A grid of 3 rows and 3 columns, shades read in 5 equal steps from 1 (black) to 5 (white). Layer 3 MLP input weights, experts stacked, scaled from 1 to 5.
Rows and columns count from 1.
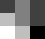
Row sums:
7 9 10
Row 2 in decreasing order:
4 3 2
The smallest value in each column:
2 3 1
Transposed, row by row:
2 4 5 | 3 3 4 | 2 2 1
